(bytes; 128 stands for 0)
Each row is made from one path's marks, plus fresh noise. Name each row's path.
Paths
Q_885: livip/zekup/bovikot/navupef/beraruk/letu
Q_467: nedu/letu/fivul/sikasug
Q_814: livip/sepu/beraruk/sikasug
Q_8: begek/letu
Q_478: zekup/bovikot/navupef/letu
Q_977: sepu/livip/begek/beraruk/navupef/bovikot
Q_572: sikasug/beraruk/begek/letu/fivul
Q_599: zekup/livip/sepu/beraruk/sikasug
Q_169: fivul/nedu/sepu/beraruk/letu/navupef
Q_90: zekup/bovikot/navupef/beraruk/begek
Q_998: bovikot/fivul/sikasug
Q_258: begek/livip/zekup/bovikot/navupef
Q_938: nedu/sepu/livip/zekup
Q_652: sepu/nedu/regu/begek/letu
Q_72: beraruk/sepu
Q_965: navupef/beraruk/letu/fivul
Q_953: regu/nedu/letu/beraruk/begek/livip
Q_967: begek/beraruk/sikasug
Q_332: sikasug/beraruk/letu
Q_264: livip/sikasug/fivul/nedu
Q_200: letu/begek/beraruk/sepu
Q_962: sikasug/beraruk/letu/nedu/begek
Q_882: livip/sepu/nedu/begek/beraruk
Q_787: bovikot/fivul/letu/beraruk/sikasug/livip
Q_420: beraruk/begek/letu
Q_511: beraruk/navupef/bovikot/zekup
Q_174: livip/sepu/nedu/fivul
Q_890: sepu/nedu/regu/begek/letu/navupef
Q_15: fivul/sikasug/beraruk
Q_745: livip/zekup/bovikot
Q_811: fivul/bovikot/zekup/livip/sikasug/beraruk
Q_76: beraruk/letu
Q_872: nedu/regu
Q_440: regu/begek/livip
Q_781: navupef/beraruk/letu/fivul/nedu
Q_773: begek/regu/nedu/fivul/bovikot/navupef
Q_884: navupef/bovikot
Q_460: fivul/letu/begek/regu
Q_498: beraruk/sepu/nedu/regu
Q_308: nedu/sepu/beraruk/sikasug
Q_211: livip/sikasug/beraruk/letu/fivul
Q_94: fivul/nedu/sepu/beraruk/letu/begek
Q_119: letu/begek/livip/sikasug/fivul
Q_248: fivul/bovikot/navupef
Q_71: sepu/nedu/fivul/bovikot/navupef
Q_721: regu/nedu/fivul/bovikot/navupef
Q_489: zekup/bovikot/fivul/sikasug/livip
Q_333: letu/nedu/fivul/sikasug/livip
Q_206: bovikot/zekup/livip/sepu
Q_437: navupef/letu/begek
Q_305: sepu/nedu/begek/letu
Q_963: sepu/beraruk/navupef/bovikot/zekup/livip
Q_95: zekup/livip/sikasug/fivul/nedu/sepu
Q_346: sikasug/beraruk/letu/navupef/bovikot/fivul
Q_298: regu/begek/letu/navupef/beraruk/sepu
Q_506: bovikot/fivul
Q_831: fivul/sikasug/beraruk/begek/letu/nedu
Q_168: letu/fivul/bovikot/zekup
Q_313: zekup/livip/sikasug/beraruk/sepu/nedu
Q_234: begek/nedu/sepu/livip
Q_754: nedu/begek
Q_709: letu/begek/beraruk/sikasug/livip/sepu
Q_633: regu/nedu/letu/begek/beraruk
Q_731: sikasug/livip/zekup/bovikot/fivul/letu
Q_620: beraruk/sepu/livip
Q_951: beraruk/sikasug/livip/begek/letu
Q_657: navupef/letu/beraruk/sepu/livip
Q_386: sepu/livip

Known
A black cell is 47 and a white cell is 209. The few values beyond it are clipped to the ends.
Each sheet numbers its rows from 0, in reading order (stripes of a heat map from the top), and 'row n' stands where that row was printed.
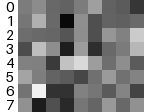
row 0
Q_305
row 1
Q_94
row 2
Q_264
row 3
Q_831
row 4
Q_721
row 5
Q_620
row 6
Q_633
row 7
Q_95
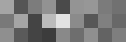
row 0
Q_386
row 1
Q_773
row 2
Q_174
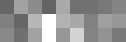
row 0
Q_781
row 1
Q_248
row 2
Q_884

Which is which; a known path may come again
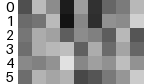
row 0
Q_831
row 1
Q_211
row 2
Q_460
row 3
Q_8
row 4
Q_506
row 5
Q_967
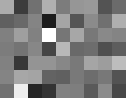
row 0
Q_963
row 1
Q_333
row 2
Q_90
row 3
Q_169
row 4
Q_489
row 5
Q_200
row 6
Q_633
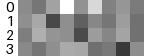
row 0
Q_884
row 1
Q_440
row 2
Q_76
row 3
Q_977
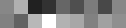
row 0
Q_882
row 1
Q_248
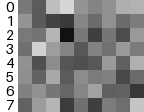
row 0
Q_998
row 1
Q_174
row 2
Q_709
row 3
Q_420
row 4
Q_814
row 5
Q_657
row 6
Q_305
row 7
Q_951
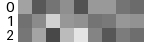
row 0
Q_386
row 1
Q_965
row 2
Q_773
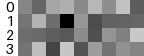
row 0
Q_168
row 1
Q_94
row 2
Q_264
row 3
Q_754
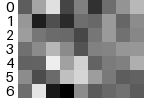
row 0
Q_572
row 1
Q_95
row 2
Q_620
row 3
Q_332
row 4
Q_346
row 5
Q_71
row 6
Q_953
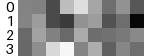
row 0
Q_721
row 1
Q_652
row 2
Q_781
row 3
Q_437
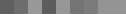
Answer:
Q_467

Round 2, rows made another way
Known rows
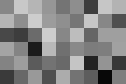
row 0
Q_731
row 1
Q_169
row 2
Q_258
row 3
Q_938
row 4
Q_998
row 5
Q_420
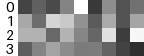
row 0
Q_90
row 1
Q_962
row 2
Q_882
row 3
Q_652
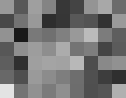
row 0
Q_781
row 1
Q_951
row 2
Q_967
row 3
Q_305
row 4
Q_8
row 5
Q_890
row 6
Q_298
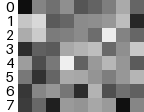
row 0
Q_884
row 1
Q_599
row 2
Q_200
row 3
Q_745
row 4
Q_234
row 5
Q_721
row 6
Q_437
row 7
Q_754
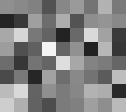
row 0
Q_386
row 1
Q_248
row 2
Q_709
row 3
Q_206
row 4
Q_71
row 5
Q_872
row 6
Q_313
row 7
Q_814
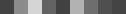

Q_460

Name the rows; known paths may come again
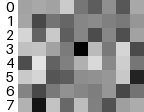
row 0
Q_633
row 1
Q_620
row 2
Q_572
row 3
Q_657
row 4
Q_168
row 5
Q_599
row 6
Q_498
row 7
Q_346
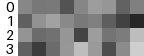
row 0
Q_977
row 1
Q_652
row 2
Q_440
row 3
Q_885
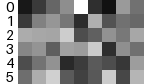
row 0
Q_478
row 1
Q_437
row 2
Q_953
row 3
Q_506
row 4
Q_951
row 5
Q_831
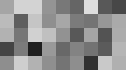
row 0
Q_94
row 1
Q_332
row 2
Q_962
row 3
Q_872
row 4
Q_731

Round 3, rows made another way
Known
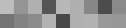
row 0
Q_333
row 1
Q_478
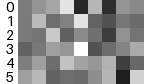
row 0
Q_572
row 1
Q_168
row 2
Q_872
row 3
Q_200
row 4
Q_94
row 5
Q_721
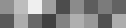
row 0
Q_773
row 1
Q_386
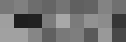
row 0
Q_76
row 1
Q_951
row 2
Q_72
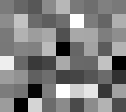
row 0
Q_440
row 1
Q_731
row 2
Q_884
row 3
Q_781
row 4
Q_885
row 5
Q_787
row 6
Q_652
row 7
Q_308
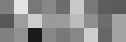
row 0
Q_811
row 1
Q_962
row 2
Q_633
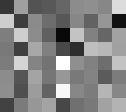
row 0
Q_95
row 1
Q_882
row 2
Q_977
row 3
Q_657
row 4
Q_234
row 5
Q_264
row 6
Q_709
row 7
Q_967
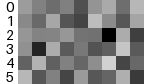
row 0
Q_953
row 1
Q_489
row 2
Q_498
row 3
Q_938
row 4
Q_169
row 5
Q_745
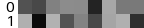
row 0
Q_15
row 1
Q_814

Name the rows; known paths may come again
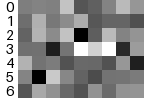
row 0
Q_437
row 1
Q_506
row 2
Q_965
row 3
Q_890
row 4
Q_620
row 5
Q_467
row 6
Q_332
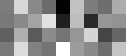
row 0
Q_977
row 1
Q_572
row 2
Q_169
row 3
Q_234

